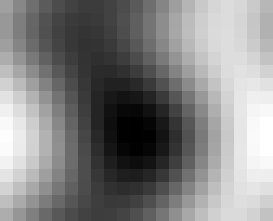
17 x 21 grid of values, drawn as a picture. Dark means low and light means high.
Lone odd cells: none. Calmest part: top right. Average level on the scale: 50%. Ninth with the lowest average: centre.
